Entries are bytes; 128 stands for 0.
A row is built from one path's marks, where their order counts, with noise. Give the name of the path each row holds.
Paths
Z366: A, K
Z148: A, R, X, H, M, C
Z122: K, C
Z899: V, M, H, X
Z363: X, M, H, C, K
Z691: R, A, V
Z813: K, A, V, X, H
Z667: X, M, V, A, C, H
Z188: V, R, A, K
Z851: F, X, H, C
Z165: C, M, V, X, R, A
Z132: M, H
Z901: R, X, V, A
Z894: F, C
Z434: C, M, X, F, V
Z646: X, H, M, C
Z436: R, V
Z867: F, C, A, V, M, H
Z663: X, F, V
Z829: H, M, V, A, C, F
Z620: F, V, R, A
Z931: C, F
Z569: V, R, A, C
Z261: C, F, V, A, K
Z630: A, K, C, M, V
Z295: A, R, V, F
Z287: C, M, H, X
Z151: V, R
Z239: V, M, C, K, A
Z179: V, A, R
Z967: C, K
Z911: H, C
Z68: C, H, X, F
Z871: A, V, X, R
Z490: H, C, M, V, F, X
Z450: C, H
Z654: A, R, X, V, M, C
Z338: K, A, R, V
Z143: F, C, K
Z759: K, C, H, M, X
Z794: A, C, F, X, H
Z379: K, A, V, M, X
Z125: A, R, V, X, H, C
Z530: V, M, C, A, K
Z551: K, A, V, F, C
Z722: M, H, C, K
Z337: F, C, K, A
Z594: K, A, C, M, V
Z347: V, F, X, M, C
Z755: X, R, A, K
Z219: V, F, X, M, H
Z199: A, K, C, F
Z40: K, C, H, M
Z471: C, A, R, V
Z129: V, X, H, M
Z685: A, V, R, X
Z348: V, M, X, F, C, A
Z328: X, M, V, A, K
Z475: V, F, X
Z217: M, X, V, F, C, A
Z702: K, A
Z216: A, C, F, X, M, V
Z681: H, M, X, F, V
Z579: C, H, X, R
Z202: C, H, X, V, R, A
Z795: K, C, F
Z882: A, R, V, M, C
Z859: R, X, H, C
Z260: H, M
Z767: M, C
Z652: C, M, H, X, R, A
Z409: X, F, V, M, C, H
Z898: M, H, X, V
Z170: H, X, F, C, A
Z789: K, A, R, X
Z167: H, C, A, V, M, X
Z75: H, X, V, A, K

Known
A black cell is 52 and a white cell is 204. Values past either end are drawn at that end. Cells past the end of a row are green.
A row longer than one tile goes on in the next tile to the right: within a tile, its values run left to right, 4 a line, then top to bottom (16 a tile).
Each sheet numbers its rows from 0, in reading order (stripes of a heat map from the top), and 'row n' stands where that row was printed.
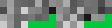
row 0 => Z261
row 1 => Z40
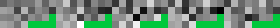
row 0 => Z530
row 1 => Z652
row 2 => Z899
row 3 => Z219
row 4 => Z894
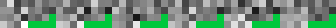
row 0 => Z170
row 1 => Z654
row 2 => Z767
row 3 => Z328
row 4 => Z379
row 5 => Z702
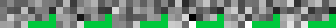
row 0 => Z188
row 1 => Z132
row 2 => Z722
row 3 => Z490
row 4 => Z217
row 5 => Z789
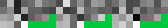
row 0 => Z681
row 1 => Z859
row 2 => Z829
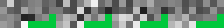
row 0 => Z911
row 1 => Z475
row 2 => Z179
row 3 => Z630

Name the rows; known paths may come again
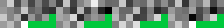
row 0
Z652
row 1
Z219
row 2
Z759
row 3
Z287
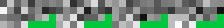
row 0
Z363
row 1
Z379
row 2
Z40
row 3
Z295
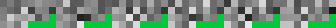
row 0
Z188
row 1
Z911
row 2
Z348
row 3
Z894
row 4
Z347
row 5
Z328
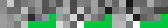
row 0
Z122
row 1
Z217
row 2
Z681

